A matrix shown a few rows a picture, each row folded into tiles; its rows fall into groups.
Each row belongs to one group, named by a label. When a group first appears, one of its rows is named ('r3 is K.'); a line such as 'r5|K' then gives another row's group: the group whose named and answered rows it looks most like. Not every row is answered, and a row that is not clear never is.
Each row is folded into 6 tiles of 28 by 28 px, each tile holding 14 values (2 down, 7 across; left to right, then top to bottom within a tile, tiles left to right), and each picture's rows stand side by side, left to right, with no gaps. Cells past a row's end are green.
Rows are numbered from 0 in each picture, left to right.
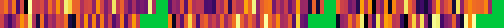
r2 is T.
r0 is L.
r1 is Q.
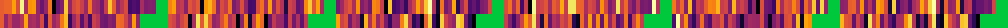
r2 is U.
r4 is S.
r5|U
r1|S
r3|L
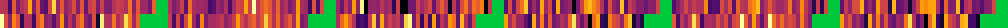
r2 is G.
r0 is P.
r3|U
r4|Q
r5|U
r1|Q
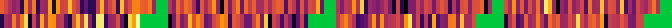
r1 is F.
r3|F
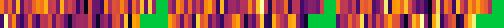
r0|S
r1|U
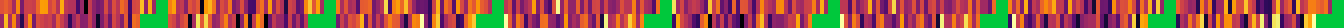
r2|T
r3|P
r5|P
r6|S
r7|T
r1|S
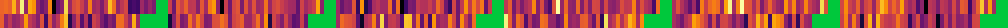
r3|P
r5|S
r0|L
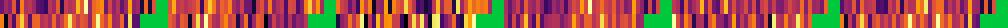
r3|Q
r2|T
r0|Q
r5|Q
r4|P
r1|S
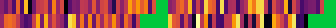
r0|G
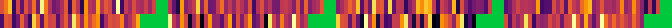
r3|Q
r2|U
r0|F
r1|P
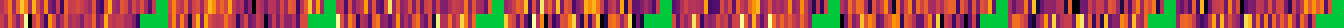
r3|U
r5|F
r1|S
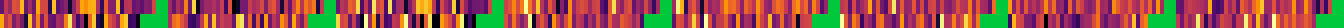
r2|U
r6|S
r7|Q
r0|U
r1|G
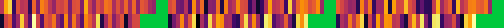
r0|F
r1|T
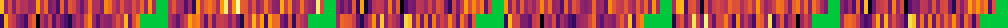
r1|L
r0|S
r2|G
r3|S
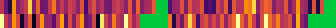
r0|P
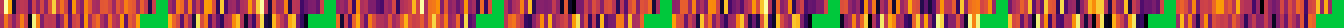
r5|T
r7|S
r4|U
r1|U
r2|Q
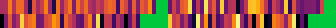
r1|U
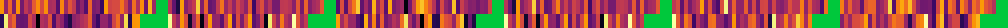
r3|P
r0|S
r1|P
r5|T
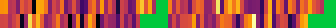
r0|S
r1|T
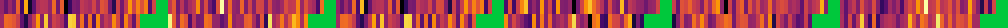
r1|P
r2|G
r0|G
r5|Q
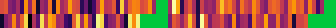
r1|F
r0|T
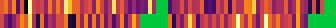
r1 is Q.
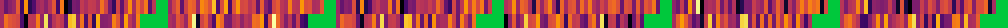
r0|G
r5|G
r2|G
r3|F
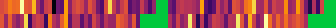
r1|Q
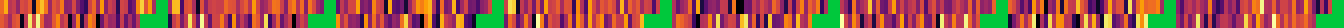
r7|Q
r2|U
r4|G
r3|F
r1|F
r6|T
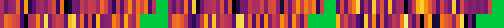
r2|U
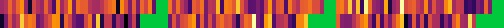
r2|L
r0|F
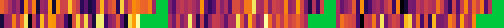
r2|G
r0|T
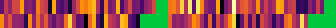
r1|L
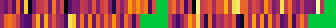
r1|L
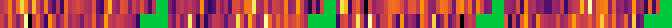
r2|F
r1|Q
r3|Q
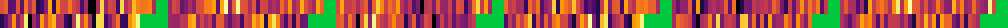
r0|T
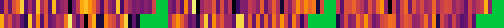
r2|F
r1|G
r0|U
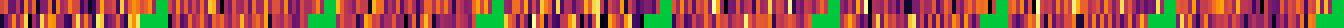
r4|F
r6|L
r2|S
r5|G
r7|S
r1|F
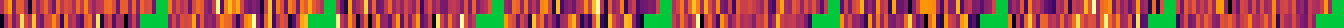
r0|F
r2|P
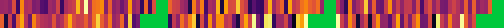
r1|T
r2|P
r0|Q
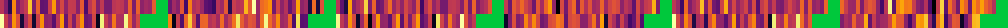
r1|Q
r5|T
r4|P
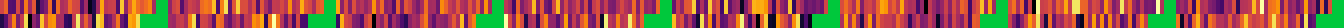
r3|P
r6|L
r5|S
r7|Q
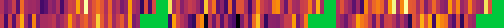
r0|Q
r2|L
